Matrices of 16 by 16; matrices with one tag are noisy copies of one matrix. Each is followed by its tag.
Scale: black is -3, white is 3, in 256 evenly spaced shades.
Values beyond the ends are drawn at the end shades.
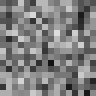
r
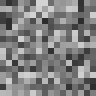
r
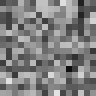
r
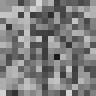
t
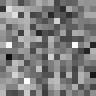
t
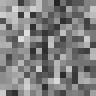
t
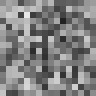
t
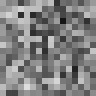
t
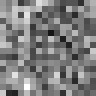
t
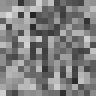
t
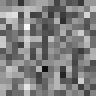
t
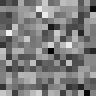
r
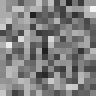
t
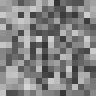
t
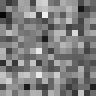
r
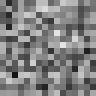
r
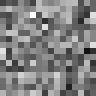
r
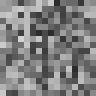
t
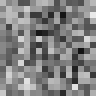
t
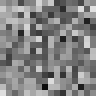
t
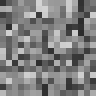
r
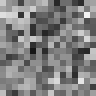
t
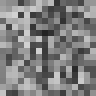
t
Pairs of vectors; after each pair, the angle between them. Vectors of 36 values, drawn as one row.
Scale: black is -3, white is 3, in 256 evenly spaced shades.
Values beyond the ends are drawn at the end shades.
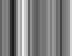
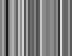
orthogonal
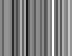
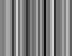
partly aligned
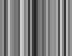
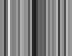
nearly parallel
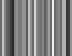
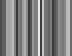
partly opposed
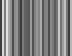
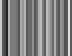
partly opposed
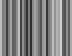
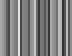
partly aligned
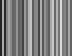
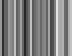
orthogonal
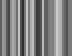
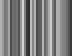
orthogonal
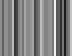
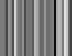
nearly opposite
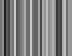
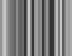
partly opposed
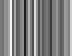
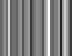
orthogonal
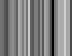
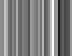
nearly opposite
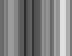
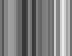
nearly parallel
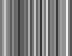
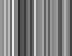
partly aligned
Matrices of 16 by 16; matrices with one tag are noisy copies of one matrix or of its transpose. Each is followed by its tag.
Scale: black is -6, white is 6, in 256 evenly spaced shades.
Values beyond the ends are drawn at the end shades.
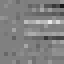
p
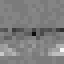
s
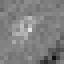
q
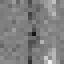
s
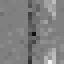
s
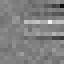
p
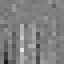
p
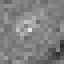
q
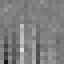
p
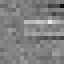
p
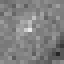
q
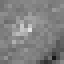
q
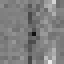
s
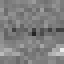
s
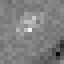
q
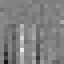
p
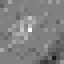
q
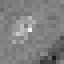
q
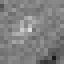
q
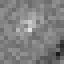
q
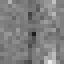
s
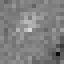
q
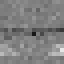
s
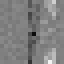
s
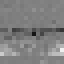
s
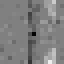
s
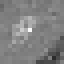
q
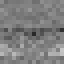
s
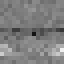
s
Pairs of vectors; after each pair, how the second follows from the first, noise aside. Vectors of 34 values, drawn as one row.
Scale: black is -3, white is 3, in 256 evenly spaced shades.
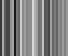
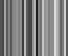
wrapped around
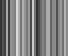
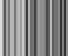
shuffled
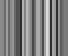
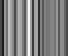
wrapped around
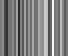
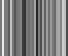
wrapped around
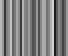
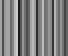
wrapped around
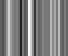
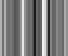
wrapped around
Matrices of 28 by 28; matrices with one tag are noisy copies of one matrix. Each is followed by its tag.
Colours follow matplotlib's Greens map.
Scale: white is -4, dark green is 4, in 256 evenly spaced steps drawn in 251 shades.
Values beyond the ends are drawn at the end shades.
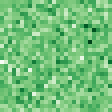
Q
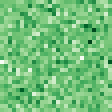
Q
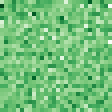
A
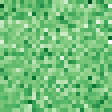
A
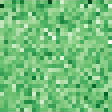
A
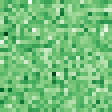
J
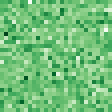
J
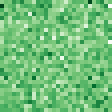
A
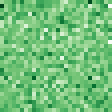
A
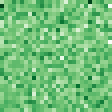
A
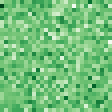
A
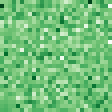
A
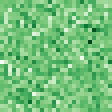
Q
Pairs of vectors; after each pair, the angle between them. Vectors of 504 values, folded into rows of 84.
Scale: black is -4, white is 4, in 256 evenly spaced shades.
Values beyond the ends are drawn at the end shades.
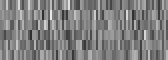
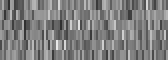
orthogonal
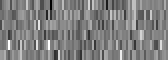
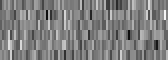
partly aligned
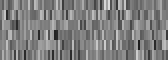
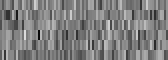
partly aligned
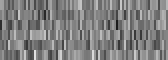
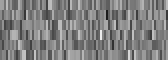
partly aligned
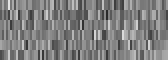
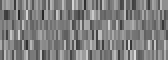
partly aligned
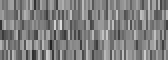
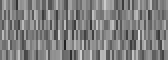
orthogonal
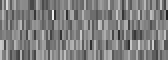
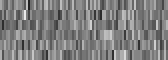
orthogonal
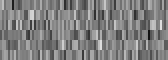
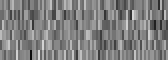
partly opposed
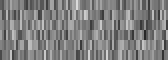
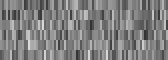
nearly parallel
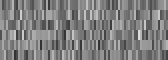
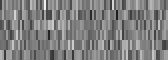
partly opposed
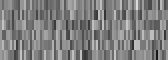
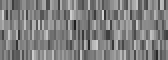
partly aligned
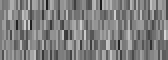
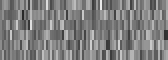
nearly opposite
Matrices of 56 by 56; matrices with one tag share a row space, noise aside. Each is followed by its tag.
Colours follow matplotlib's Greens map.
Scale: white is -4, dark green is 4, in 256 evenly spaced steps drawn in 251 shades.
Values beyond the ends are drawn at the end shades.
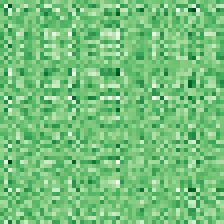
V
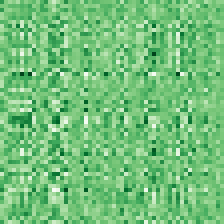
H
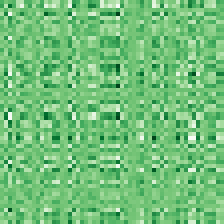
V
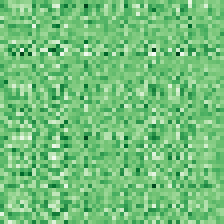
H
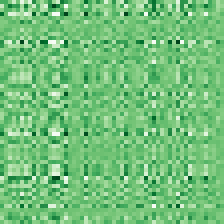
H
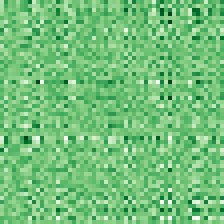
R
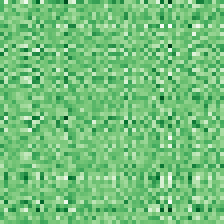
R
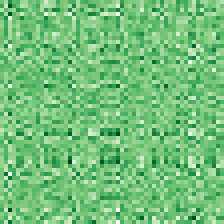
V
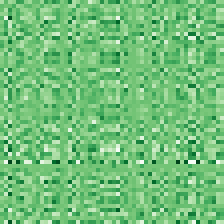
V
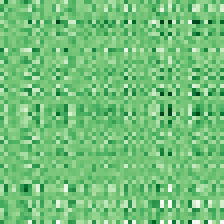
R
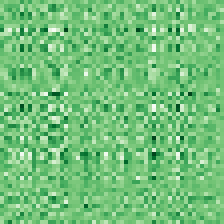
H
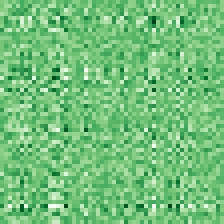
H
